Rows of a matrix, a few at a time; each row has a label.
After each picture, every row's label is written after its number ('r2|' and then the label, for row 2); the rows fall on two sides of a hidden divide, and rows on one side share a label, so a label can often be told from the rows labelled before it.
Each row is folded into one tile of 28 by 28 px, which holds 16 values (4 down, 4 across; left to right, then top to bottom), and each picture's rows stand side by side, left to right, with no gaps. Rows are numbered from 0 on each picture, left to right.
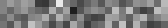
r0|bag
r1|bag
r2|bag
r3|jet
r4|jet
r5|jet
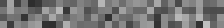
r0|bag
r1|jet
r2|jet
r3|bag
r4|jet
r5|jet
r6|bag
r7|jet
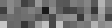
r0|bag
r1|bag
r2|bag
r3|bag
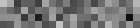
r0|bag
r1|jet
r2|bag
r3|jet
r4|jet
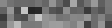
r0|bag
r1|bag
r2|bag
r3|bag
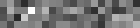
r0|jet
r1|jet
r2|jet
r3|jet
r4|bag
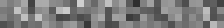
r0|jet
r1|bag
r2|jet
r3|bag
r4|bag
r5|bag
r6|jet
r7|bag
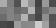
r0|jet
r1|bag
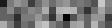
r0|jet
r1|bag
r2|jet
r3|bag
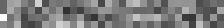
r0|bag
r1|jet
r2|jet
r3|jet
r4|jet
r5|bag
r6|bag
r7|bag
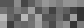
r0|jet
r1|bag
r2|bag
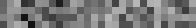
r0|bag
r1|bag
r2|jet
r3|jet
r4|jet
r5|bag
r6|jet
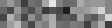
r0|bag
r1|jet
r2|jet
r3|jet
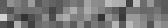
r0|bag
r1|bag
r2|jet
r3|jet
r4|jet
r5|bag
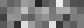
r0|jet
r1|jet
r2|jet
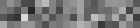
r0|jet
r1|bag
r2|jet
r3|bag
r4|bag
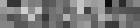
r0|jet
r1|jet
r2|jet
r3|bag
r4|bag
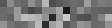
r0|jet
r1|bag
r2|bag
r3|jet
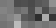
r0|bag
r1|bag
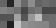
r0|bag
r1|bag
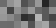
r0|bag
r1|bag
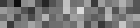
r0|jet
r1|bag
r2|jet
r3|jet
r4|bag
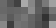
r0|jet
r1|jet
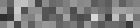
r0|jet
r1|bag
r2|bag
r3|bag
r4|jet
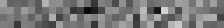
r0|jet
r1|jet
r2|bag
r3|bag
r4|bag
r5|bag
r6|bag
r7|bag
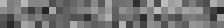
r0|jet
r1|bag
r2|bag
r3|jet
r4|bag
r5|jet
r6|jet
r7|jet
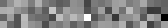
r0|jet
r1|bag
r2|jet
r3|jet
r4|jet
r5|bag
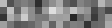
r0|jet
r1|jet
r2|jet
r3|jet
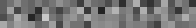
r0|bag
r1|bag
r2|bag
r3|bag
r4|jet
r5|jet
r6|bag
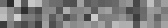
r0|bag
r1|bag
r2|jet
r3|bag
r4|bag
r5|jet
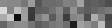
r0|jet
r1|bag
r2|jet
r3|bag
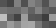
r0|jet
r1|jet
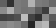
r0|jet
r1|bag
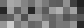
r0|bag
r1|bag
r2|bag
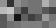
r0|jet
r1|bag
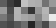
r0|jet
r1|jet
